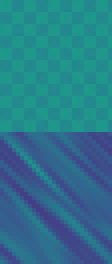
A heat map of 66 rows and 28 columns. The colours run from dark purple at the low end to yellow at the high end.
The table splits into 2 rows of 1 panel. Panel 1,1: middling, checkered, faint in contrast. Panel 2,1: low, slanting down to the right.
